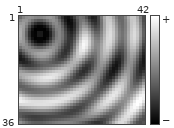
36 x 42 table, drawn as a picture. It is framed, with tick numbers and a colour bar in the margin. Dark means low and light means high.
The ninth with the highest average is the bottom right. There are no lone odd cells. Rings spread out from the top left. The halves do not mirror each other.
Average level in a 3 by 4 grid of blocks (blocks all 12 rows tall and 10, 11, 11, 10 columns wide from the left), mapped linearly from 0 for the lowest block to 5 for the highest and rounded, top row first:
0 1 4 3
3 3 1 1
3 3 3 5
